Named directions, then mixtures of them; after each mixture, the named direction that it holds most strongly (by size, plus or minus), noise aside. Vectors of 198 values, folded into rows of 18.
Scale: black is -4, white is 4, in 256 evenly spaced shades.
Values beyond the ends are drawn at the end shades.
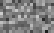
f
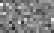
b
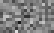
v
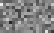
f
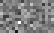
v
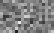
v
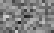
v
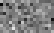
b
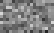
f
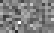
v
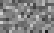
f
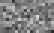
v
